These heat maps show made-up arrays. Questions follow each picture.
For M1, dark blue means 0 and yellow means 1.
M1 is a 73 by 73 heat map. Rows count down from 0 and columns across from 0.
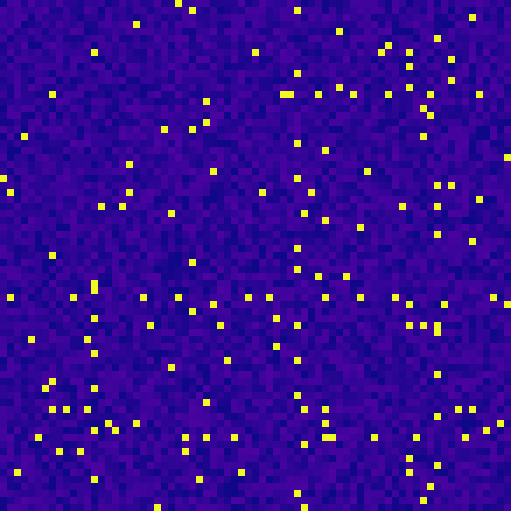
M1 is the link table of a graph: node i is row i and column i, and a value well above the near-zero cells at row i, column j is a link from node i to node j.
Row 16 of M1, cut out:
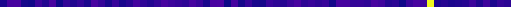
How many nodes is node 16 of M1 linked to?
1
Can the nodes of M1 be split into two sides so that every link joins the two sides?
yes
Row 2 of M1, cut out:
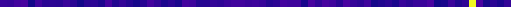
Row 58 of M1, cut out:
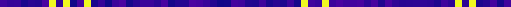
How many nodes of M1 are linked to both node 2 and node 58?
1
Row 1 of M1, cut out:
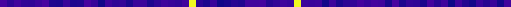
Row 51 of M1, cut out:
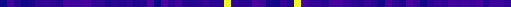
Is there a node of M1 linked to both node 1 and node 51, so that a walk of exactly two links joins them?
yes
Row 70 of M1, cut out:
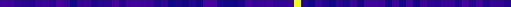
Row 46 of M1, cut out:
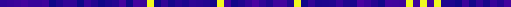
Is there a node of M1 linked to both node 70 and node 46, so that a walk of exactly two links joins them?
yes
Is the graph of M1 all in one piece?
yes
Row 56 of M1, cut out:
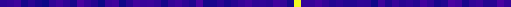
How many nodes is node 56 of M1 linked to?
1
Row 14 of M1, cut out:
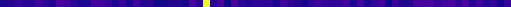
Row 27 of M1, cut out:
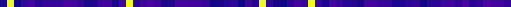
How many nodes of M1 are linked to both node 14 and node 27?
0
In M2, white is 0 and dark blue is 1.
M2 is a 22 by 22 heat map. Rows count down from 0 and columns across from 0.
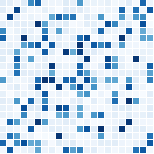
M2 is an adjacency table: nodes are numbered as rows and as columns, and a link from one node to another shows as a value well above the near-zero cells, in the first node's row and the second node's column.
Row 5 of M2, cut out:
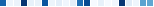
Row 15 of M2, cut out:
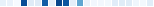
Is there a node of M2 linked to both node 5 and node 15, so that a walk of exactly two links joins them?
yes
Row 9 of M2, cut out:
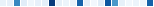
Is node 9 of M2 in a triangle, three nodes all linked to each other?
yes
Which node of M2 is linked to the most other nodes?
node 11
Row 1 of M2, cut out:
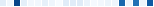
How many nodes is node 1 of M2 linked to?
4
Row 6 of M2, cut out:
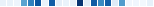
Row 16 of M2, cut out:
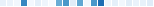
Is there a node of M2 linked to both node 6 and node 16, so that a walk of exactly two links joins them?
yes
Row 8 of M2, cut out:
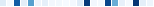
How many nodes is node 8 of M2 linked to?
6
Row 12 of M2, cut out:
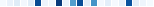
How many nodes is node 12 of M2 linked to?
6
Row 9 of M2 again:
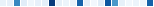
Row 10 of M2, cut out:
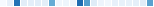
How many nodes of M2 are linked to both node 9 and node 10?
4
